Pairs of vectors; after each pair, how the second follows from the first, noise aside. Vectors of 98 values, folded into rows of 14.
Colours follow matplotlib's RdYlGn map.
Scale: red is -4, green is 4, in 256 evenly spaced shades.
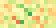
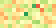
reversed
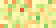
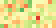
negated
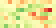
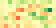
negated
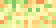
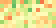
sign-scrambled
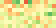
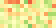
sign-scrambled
